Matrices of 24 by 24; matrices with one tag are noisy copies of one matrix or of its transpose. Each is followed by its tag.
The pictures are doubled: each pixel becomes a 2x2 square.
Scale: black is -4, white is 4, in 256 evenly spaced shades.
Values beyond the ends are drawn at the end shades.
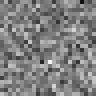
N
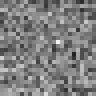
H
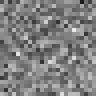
N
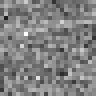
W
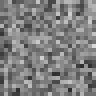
H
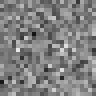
N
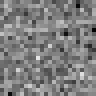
W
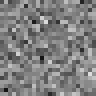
N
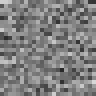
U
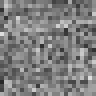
W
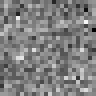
W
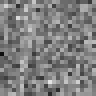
W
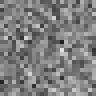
N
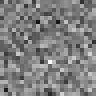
N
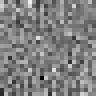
U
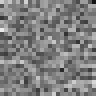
U
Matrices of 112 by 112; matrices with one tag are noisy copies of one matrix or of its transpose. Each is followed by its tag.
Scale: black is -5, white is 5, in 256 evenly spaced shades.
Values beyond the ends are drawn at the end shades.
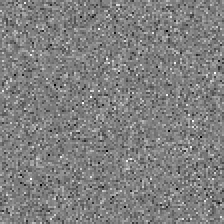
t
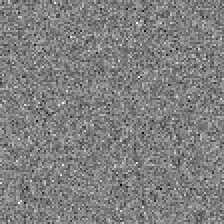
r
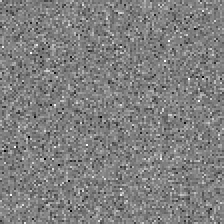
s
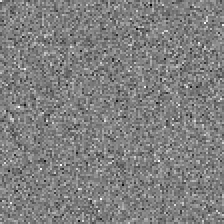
s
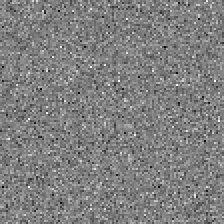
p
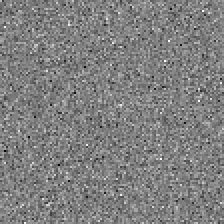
s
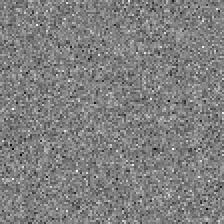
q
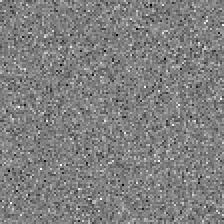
s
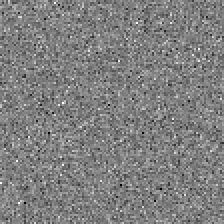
r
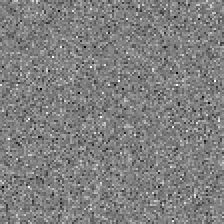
p
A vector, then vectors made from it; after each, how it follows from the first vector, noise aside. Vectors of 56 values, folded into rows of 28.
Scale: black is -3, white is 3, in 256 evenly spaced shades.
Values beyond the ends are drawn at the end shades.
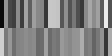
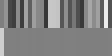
partly zeroed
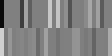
partly zeroed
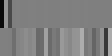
partly zeroed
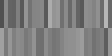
shrunk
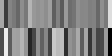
reversed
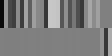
partly zeroed
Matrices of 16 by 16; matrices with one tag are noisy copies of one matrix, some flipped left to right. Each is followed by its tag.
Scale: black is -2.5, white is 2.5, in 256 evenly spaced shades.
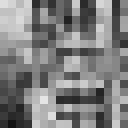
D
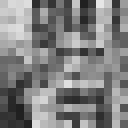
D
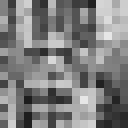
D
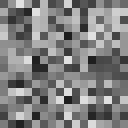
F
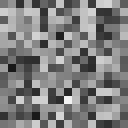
F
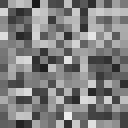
F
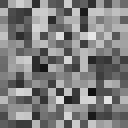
F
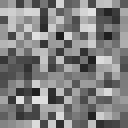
F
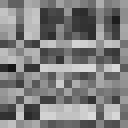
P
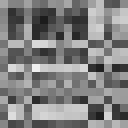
P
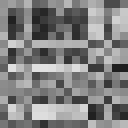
P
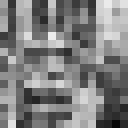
D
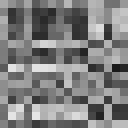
P
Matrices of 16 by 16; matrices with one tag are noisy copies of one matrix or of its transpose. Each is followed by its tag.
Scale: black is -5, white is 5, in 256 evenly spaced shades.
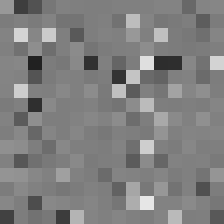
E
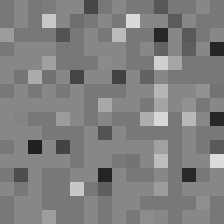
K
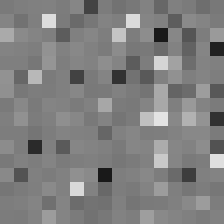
K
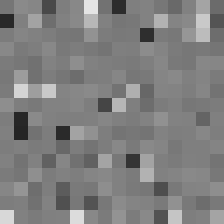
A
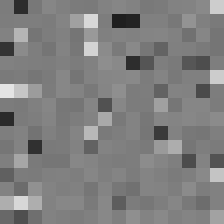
A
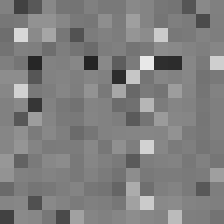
E
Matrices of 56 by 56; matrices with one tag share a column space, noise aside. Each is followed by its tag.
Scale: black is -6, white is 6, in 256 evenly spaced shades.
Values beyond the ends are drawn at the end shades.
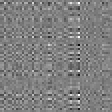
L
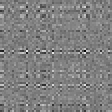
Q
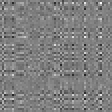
L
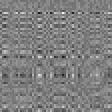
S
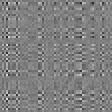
L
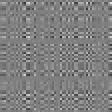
L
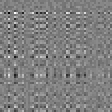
S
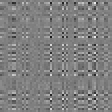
L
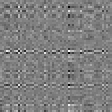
Q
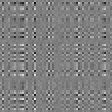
L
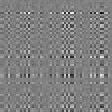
S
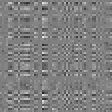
L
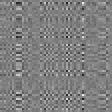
L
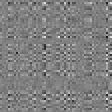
L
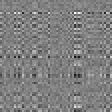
S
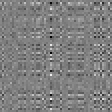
L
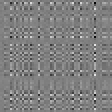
L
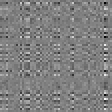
L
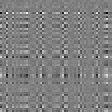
S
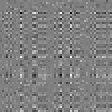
S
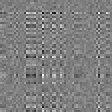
S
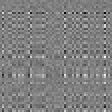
S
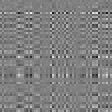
S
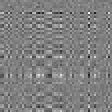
S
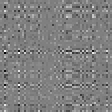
Q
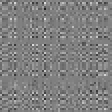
L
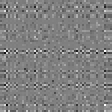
Q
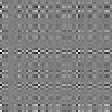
Q
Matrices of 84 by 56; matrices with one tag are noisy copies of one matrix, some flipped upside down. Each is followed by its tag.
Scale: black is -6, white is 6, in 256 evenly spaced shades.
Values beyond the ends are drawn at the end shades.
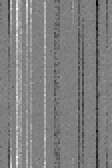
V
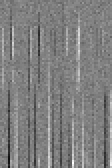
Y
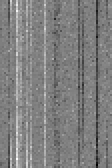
V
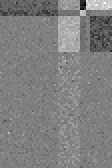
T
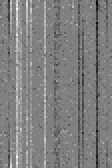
V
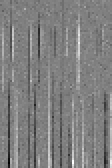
Y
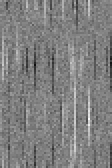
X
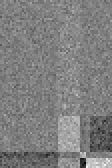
T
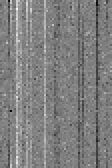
V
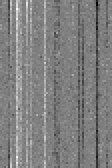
V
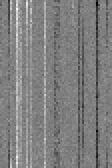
V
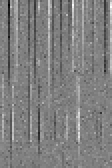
Y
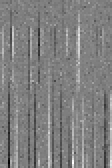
Y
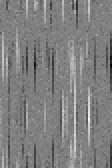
X
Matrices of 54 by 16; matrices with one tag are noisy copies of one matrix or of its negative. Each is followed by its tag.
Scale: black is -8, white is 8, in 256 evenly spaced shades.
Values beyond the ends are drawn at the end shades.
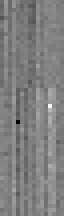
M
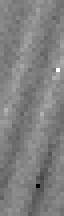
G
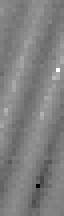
G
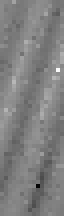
G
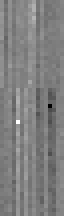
M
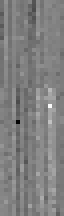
M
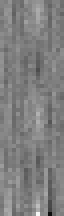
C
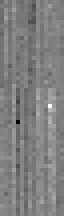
M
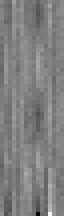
C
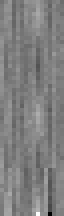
C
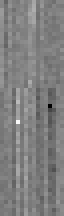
M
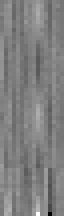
C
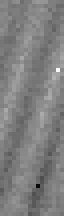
G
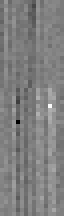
M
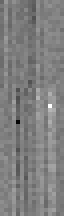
M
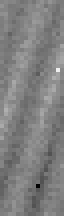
G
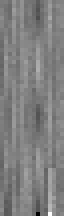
C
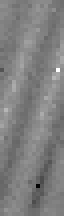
G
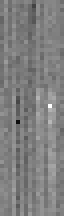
M
